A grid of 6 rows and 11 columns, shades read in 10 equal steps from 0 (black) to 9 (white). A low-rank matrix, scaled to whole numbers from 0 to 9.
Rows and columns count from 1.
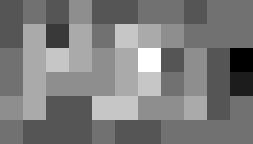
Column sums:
23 31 23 28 28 32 34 25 27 21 17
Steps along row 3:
up up down down up up down up down down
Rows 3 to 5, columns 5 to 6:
5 6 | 5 6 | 7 7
